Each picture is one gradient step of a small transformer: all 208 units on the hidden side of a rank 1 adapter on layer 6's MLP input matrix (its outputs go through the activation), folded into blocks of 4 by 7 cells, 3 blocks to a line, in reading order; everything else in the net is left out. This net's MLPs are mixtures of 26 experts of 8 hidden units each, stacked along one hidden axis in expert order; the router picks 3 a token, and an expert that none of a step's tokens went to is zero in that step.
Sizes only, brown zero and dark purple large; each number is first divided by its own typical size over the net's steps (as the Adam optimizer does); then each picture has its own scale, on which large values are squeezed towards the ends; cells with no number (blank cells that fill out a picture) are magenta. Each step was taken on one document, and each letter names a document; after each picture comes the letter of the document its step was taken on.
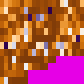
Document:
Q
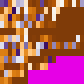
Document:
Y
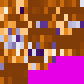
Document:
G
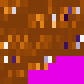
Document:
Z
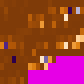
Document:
Z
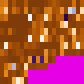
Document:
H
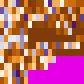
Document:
Y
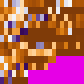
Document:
Y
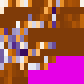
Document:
G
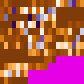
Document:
Q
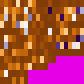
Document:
H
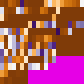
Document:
G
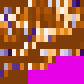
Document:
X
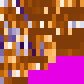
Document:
Y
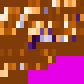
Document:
X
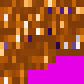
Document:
Q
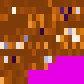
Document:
Z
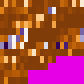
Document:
Q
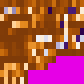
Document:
H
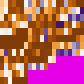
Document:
X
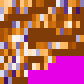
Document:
Y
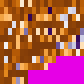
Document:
H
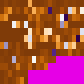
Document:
H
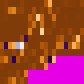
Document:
Z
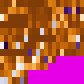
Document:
Q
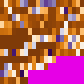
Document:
X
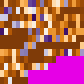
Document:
X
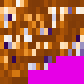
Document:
Q
